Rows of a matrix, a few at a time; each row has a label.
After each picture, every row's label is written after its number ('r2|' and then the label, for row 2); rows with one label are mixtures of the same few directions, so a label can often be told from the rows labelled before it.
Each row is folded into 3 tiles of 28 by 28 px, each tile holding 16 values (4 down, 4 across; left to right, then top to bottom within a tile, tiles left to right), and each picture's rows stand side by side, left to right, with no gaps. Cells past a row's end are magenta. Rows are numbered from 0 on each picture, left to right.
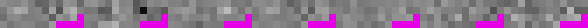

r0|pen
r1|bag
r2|bag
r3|pen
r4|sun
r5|bag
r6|sun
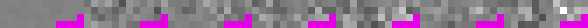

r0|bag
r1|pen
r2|pen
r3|sun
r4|sun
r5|bag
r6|bag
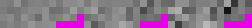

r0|bag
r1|sun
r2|sun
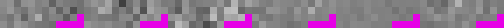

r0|bag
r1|pen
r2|sun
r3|sun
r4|bag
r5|pen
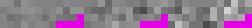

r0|sun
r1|bag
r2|sun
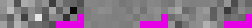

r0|bag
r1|pen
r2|sun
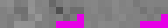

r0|bag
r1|bag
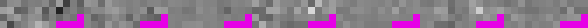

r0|sun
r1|sun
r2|bag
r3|sun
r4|sun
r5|bag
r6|sun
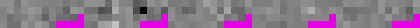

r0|sun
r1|bag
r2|pen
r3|bag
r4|pen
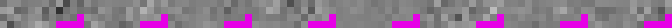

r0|sun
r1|sun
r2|sun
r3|pen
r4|pen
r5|bag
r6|bag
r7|pen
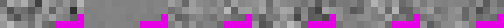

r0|pen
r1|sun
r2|sun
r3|sun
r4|pen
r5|sun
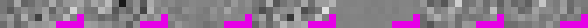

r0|bag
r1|pen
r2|sun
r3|bag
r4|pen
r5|pen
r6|pen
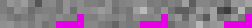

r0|pen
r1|bag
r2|bag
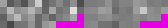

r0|pen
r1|bag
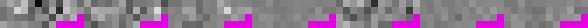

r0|pen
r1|pen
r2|bag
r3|sun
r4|pen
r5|bag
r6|sun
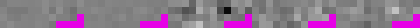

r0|pen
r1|bag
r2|bag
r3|sun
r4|bag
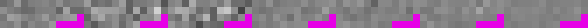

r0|sun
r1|pen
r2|bag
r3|bag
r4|pen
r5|sun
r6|pen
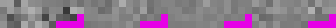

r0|sun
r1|pen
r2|pen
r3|sun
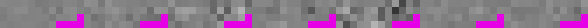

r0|pen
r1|sun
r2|pen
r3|bag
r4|sun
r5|bag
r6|pen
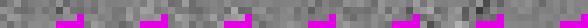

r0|sun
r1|sun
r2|sun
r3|sun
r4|pen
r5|sun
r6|pen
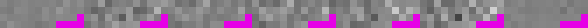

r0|sun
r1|bag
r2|pen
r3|pen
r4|bag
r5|bag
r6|sun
